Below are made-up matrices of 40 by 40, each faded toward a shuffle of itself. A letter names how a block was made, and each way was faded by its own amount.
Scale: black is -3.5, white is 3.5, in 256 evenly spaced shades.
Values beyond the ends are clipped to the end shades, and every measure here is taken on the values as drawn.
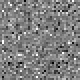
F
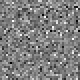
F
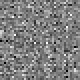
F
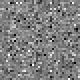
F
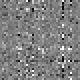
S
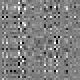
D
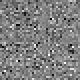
F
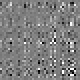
D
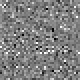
F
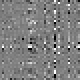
D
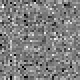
F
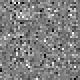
F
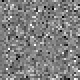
F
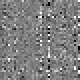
S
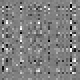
D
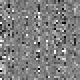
S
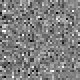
F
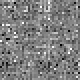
F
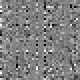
S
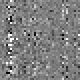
S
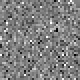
F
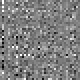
S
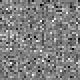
F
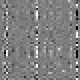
D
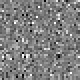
F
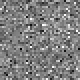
F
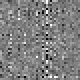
S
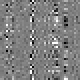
D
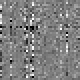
S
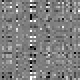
D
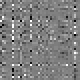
D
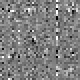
S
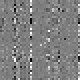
D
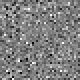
F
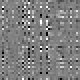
D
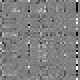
D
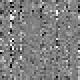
S
